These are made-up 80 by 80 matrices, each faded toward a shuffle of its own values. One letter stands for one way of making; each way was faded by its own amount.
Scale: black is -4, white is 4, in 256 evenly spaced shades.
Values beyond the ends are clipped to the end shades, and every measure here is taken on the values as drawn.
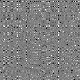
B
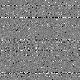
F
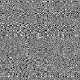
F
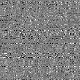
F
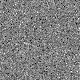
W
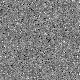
W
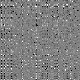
B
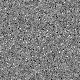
W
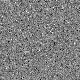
W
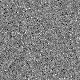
W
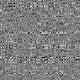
F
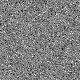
W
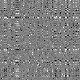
B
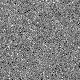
W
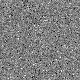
W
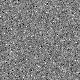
W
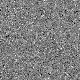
W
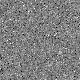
W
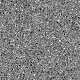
W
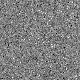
W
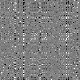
B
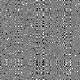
B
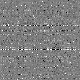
F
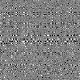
F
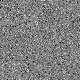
W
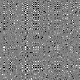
B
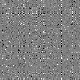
B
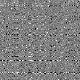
F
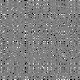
B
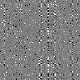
B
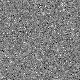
W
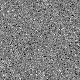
W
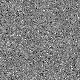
W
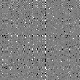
B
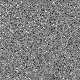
W
